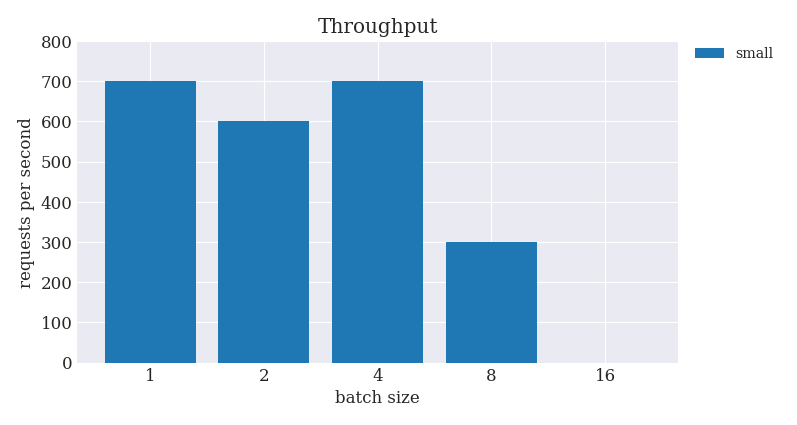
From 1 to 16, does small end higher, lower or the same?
lower
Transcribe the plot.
Title: Throughput
x-axis: batch size, ticks 1 2 4 8 16
y-axis: requests per second, ticks 0 100 200 300 400 500 600 700 800
Legend: small
Values:
small: 700 600 700 300 0
